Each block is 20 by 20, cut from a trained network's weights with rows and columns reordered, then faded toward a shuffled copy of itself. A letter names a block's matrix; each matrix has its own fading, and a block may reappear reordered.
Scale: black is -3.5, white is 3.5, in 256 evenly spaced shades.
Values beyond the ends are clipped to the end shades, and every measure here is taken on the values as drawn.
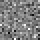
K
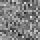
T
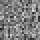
T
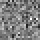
K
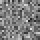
T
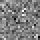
K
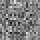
T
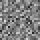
T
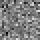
K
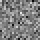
K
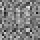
T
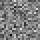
T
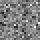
K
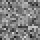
T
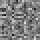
T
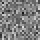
T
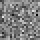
K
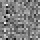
T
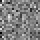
T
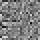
T
